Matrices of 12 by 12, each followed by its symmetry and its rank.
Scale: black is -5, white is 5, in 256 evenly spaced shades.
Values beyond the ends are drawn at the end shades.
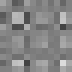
symmetric, rank two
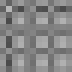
symmetric, rank one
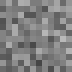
antisymmetric, full rank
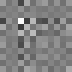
symmetric, rank two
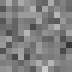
antisymmetric, full rank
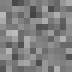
antisymmetric, full rank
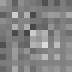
symmetric, rank two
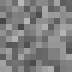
antisymmetric, full rank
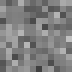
antisymmetric, full rank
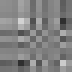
symmetric, rank one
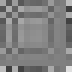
symmetric, rank one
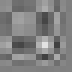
symmetric, rank one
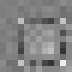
symmetric, rank two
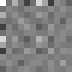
symmetric, rank two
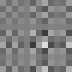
symmetric, rank one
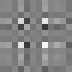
symmetric, rank one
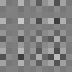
symmetric, rank one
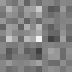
symmetric, rank two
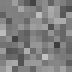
antisymmetric, full rank
